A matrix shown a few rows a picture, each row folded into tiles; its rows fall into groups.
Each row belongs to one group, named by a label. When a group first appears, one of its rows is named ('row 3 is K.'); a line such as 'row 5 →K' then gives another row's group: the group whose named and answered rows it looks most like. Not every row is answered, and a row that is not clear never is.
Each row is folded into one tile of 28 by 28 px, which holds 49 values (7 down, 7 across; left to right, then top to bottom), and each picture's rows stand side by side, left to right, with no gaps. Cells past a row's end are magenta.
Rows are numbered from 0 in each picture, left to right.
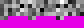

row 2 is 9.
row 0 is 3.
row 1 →9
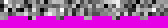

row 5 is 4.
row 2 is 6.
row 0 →6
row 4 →6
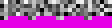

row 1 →9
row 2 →4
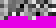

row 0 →6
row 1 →3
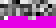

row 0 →9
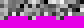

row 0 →6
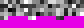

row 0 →3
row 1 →4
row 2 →6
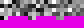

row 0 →9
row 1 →3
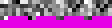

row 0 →9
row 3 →6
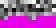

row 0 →9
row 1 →3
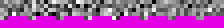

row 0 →6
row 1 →3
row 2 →9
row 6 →6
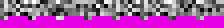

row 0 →3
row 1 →9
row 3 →9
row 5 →3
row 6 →6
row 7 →9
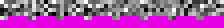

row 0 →4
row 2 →3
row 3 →4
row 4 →4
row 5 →9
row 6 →6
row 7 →3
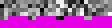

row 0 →4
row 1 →9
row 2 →6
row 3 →4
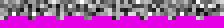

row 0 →6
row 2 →4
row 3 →3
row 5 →9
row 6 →6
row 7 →4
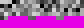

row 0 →9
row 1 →6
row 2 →6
